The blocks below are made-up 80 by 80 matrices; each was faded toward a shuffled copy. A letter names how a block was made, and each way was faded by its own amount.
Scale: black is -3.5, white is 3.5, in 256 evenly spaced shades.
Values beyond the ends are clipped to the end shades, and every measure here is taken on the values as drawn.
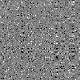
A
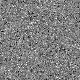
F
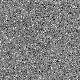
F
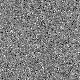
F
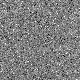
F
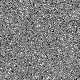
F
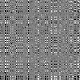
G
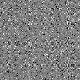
A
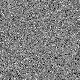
F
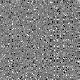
A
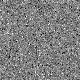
F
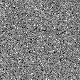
F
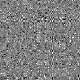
A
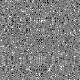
A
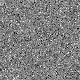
F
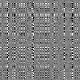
G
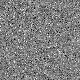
F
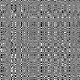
G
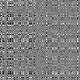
G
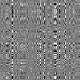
G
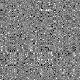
A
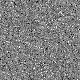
F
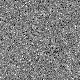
F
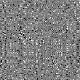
A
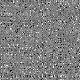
A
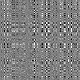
G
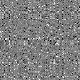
A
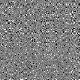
A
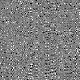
A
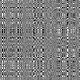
G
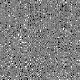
A
